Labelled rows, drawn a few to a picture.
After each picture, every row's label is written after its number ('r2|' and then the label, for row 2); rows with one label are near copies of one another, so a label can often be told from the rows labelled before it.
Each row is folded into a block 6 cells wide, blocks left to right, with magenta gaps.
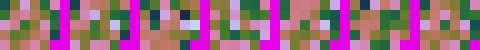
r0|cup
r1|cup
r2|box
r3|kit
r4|cup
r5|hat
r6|cup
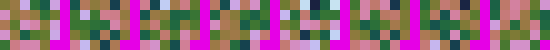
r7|kit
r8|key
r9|hat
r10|hat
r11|kit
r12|key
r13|key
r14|cup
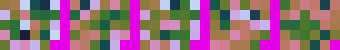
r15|kit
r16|hat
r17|kit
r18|box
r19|key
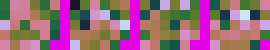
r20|cup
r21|box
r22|hat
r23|box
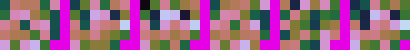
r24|cup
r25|box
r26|box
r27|cup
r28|hat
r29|box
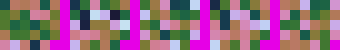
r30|key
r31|box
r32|kit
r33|box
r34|kit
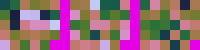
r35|box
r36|kit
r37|key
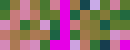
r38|cup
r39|hat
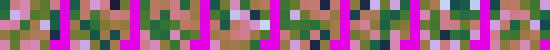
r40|cup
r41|key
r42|key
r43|box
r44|key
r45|hat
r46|kit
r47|cup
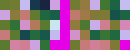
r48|kit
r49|kit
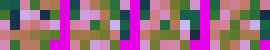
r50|box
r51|cup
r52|cup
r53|cup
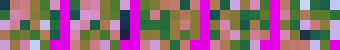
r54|cup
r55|cup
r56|key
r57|hat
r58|kit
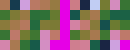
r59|hat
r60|hat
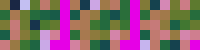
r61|hat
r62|hat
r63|hat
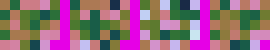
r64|hat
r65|key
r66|kit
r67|hat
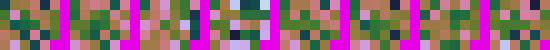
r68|key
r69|key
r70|cup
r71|kit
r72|key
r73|key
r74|hat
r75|key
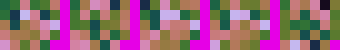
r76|box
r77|key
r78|box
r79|box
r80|key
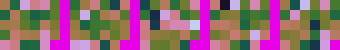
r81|hat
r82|key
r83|box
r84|hat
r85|hat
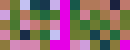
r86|kit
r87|key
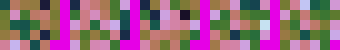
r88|key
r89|cup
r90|box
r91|kit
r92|kit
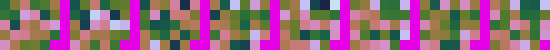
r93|box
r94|box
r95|key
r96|hat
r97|kit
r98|kit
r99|hat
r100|kit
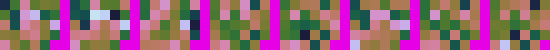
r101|box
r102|box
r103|cup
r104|key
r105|key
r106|box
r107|key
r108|key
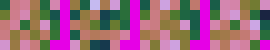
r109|cup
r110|hat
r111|cup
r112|cup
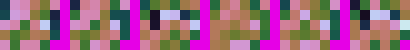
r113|cup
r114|cup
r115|box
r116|cup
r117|cup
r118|box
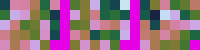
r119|cup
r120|kit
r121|box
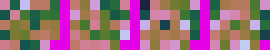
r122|hat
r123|kit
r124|cup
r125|cup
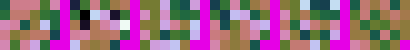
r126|cup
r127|box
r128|kit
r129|box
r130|kit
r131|key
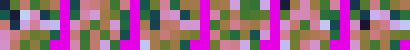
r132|box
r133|cup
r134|box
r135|kit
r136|cup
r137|box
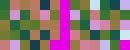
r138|key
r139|kit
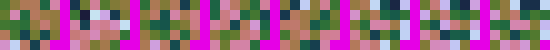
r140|key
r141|box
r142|key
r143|cup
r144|hat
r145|kit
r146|kit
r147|kit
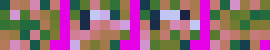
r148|key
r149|box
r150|box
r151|hat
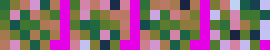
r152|key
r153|key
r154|key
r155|kit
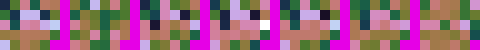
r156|box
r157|hat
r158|box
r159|box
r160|box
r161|box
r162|cup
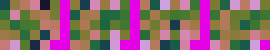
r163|key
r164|hat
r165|hat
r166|hat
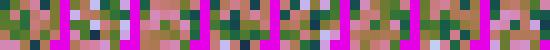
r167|key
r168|kit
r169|cup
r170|key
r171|hat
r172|cup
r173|key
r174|cup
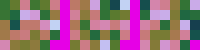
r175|box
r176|kit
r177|cup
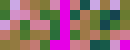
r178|cup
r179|hat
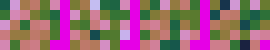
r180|cup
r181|kit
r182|hat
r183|hat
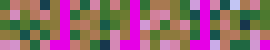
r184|key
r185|hat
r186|cup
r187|hat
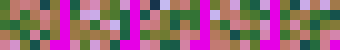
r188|key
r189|cup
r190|hat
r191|kit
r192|hat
